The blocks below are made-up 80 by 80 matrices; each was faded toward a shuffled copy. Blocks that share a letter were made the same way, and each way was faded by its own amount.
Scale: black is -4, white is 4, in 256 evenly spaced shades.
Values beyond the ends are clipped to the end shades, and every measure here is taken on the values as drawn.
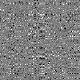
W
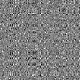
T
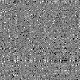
W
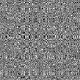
T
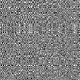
T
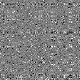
W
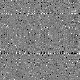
W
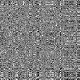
T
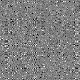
W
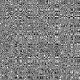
T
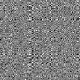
T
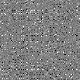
W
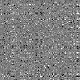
W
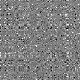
W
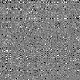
W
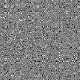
W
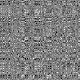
T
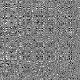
T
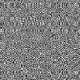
T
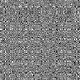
T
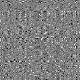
W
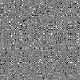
W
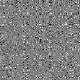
W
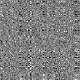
T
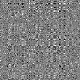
T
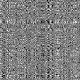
T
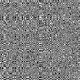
T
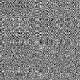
T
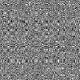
T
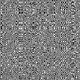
T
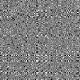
T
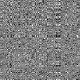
T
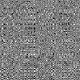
T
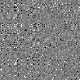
W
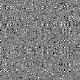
W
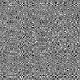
T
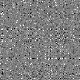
W
